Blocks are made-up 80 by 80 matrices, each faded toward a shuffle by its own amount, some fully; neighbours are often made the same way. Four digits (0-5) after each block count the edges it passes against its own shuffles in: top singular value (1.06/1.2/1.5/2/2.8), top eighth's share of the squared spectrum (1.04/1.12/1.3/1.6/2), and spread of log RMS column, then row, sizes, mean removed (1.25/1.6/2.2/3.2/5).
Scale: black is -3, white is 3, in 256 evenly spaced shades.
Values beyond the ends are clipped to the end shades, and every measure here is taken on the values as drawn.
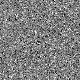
2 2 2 0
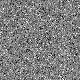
0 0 0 0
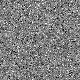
0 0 0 0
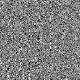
3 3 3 1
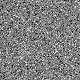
0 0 0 0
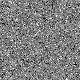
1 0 0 0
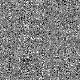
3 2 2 0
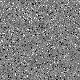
1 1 0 0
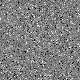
1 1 0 0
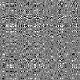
4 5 3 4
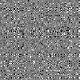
4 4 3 3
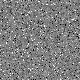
0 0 0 0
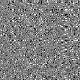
4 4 2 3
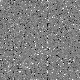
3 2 1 0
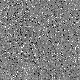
2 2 1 0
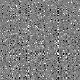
4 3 3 2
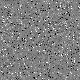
1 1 0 0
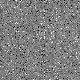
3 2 1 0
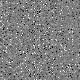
3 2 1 0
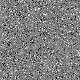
3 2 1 0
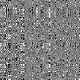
4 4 3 2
